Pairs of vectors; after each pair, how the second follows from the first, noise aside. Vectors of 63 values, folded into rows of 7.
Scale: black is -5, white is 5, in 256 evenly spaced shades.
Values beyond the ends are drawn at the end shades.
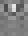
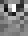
scaled up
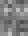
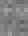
shrunk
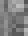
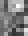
scaled up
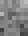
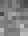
negated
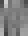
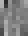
negated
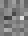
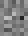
negated
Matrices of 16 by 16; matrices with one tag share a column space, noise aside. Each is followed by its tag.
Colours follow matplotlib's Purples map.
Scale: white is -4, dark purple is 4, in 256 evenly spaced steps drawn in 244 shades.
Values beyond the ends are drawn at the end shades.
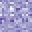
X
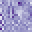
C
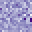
X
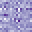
X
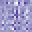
C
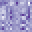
C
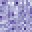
C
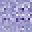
X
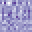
C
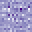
X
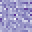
X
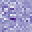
X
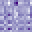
C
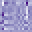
C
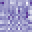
C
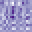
C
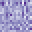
C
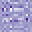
X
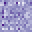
C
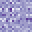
X
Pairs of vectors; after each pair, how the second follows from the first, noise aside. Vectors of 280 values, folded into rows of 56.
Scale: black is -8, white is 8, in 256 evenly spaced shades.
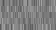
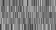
scaled up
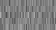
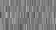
negated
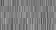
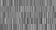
sign-scrambled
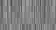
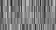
scaled up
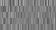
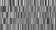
scaled up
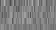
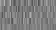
sign-scrambled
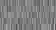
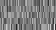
scaled up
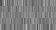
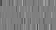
partly zeroed
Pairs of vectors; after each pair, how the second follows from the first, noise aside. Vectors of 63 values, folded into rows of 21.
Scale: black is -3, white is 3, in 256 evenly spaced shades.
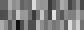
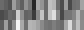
sign-scrambled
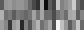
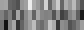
shuffled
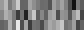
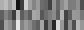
shuffled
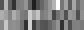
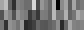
sign-scrambled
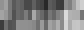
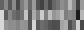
shuffled
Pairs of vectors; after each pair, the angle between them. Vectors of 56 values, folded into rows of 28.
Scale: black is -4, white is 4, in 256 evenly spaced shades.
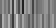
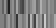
orthogonal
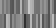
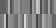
partly opposed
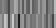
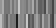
orthogonal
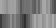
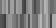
partly aligned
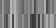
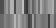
orthogonal
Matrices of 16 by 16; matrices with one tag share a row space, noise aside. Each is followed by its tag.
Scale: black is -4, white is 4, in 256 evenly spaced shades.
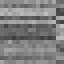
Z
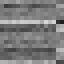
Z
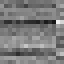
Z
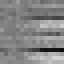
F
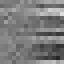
F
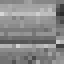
Z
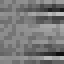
F
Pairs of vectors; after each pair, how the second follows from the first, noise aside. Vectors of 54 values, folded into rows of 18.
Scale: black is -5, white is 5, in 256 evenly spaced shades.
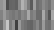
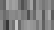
negated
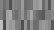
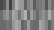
shuffled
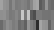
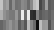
scaled up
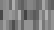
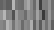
shuffled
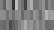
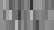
shuffled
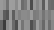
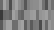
shuffled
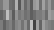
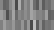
negated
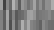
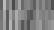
negated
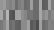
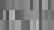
negated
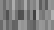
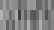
reversed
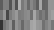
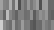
negated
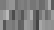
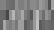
negated
